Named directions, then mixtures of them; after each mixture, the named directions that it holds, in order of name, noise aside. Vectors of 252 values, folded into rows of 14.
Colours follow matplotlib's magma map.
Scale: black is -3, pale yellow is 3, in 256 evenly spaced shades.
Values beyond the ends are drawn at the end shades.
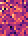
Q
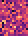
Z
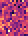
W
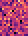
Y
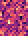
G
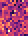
W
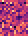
Q, Z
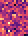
G, W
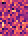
G, Z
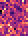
Q, W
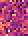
W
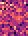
Q, Z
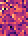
Q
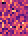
G, Z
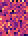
W, Y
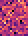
Y, Z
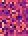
Z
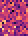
W, Z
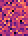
Y, Z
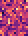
G, Y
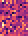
W, Z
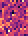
W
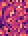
G, W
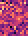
Q, Z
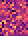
Z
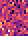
W, Z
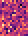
W, Z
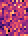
W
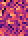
G, Q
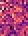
Q
